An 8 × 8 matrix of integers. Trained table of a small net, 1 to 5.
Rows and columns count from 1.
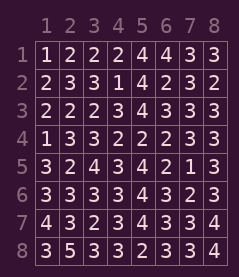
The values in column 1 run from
1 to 4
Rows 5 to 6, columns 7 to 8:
1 3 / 2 3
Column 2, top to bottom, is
2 3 2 3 2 3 3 5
